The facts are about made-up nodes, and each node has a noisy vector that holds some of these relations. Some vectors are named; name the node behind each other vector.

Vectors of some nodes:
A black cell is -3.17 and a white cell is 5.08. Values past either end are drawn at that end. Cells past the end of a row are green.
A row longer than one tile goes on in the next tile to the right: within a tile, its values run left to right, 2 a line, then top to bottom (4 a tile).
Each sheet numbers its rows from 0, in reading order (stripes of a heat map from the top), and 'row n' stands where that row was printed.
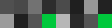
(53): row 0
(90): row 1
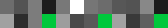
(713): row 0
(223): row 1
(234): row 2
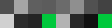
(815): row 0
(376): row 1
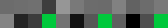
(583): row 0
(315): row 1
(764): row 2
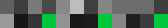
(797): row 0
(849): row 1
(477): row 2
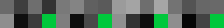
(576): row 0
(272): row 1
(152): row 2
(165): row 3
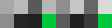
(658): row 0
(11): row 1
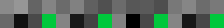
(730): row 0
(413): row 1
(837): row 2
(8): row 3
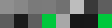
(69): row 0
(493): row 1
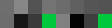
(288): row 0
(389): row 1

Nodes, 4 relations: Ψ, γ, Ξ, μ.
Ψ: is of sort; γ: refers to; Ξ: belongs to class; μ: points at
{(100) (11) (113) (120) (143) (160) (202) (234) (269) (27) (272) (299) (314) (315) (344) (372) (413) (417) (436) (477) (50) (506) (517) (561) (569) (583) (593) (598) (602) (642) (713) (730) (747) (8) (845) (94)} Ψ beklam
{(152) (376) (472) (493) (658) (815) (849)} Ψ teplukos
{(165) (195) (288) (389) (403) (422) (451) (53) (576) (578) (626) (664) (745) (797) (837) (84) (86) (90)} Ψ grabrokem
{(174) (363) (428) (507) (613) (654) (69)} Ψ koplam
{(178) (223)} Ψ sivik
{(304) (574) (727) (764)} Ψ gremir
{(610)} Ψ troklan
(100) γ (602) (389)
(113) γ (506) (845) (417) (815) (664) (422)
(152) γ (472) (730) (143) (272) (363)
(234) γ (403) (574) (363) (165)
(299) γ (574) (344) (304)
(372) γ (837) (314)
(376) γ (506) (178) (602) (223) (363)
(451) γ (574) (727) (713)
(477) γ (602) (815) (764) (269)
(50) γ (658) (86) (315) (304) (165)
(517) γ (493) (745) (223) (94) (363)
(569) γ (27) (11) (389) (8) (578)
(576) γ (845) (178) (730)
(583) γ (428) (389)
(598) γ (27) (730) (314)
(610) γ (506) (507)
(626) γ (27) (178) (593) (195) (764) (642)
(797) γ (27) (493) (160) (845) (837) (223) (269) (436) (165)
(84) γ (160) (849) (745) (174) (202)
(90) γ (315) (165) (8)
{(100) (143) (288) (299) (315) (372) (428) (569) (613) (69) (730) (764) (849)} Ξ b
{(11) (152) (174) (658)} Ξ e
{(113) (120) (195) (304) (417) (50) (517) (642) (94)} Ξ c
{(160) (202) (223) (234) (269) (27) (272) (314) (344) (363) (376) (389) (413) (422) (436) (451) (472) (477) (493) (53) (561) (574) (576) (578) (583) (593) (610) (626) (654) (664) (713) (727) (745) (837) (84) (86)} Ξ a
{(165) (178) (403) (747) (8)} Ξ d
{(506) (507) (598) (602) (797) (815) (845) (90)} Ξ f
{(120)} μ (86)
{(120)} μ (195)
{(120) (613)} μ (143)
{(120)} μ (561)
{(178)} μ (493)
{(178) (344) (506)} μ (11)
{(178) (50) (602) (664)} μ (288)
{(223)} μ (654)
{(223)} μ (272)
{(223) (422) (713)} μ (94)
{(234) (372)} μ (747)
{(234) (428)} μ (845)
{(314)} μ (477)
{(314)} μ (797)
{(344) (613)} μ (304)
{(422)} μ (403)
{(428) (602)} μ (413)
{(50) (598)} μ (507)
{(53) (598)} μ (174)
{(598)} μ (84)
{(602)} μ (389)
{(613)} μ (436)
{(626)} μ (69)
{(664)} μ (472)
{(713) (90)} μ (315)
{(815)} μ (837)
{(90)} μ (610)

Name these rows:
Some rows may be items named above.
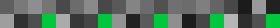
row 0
(120)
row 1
(598)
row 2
(314)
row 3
(747)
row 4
(90)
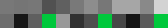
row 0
(654)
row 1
(120)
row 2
(174)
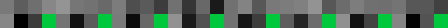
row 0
(195)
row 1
(315)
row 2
(727)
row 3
(451)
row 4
(288)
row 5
(610)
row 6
(845)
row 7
(86)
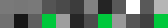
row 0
(654)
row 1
(626)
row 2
(178)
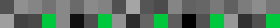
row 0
(50)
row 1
(94)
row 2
(344)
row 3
(764)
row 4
(120)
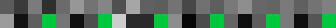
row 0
(422)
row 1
(507)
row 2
(815)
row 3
(403)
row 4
(363)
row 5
(304)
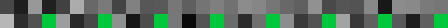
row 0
(90)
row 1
(506)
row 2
(664)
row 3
(304)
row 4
(428)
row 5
(372)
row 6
(234)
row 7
(69)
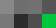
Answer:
(299)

